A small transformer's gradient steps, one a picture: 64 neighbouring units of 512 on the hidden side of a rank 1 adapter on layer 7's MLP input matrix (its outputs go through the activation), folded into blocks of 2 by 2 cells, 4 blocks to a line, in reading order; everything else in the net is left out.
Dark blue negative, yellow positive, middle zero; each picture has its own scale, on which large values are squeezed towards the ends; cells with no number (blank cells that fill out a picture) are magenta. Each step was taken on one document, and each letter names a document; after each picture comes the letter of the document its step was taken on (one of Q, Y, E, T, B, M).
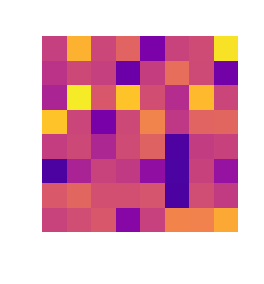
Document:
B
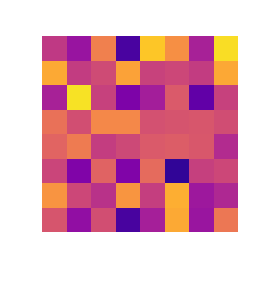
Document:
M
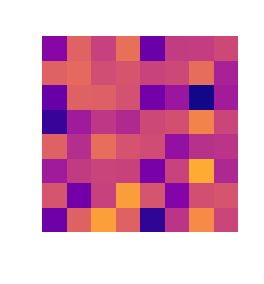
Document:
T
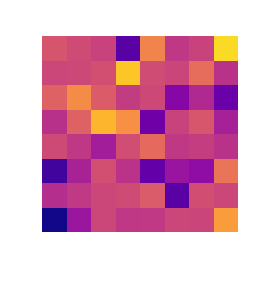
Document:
B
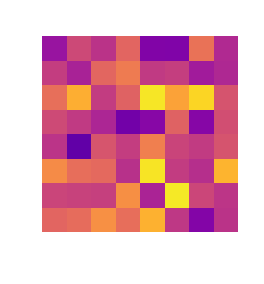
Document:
T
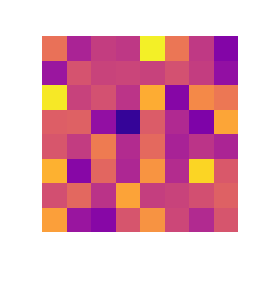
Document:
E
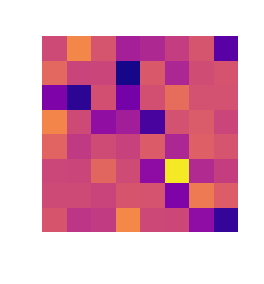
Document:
M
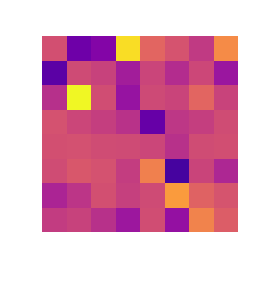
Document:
M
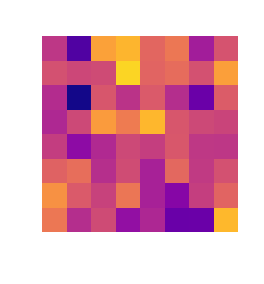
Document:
B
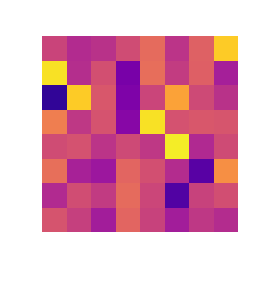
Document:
M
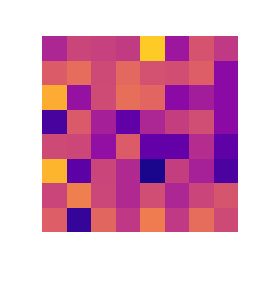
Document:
E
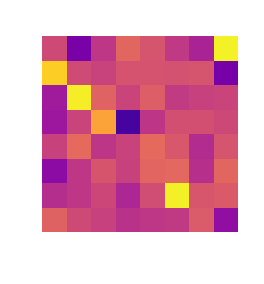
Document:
B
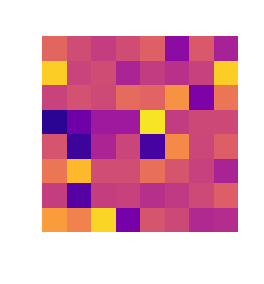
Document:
T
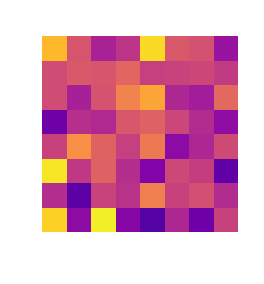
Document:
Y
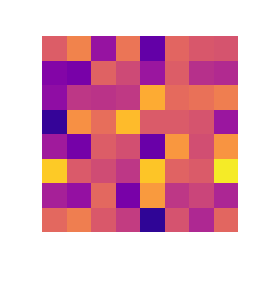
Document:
E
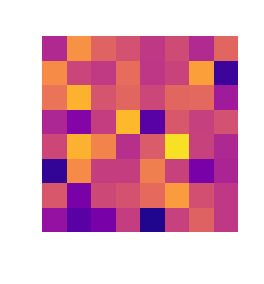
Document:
T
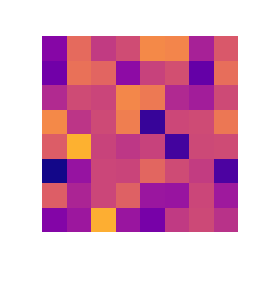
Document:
E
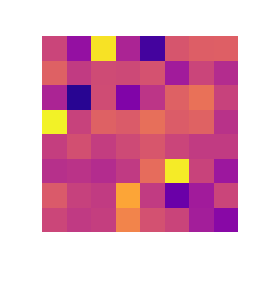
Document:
M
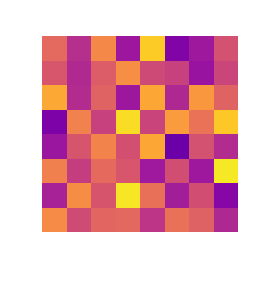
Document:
Y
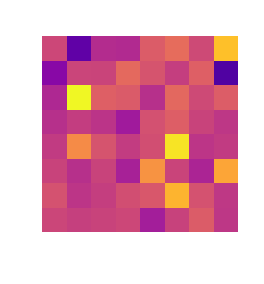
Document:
B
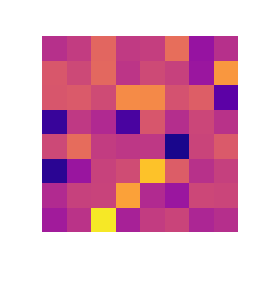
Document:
E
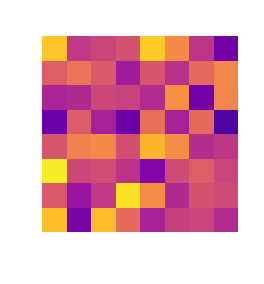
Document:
E
